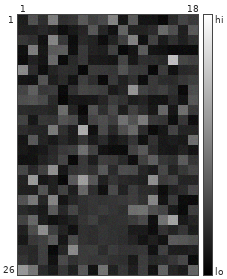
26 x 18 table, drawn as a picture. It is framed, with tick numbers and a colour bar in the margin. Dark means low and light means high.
The values are skewed, with a long tail toward high values. The bottom middle is the calmest part. Overall the values sit about 20% of the way up the scale. There is no overall slope. No row or column stands out. No seam splits the table. There are no regular stripes. The halves do not mirror each other. In the bottom middle lies a patch that is calmer than the rest.
